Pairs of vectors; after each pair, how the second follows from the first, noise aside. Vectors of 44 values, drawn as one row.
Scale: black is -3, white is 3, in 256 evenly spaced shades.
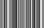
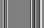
partly zeroed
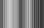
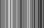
partly zeroed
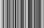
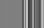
partly zeroed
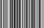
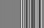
partly zeroed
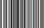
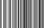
sign-scrambled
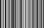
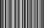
sign-scrambled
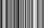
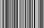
sign-scrambled
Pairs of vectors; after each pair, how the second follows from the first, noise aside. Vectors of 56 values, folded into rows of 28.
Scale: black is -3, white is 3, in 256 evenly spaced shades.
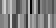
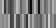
sign-scrambled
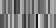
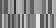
sign-scrambled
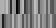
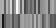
sign-scrambled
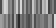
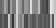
shuffled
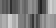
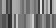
sign-scrambled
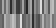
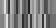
shuffled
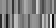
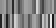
copied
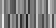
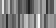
shuffled
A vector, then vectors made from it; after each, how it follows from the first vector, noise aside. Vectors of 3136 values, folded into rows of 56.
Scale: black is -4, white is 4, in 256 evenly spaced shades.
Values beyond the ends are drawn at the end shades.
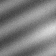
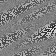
sign-scrambled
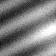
scaled up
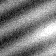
scaled up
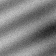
negated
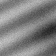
negated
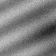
negated
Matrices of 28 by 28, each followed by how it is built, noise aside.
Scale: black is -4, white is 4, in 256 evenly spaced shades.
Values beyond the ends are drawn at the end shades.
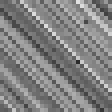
Toeplitz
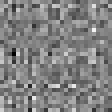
low rank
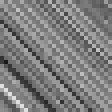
Toeplitz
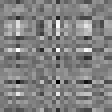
low rank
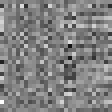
low rank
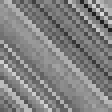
Toeplitz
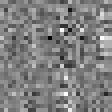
low rank
